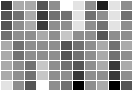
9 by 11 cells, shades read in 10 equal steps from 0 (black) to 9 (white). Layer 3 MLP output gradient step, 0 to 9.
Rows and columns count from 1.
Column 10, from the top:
8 8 8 5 4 4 2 2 0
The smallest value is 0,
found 2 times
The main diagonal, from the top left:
2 4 6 6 5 3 3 5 6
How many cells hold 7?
3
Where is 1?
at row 1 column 9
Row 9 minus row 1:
6 -1 -3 6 0 -5 -8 0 5 -8 -2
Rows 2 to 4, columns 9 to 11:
5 8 4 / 4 8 5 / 3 5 5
